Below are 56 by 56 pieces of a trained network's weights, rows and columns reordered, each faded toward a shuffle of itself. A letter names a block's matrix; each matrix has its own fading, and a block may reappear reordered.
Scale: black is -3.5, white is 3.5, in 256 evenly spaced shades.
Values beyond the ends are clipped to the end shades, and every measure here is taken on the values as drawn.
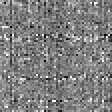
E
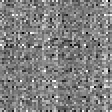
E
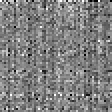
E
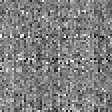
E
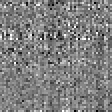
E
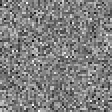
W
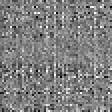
E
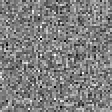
W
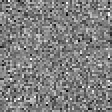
W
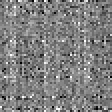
E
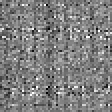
E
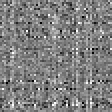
E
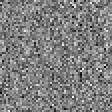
W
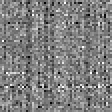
E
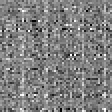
E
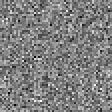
W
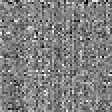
E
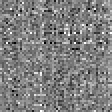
E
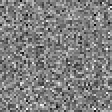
W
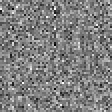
W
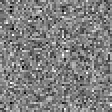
W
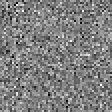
W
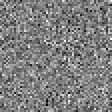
W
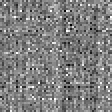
E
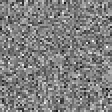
W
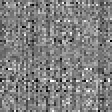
E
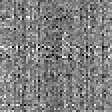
E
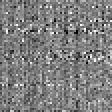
E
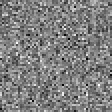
W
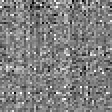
E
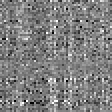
E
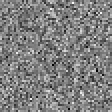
W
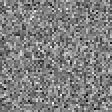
W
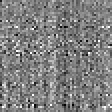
E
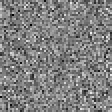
W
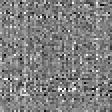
E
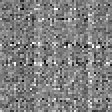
E
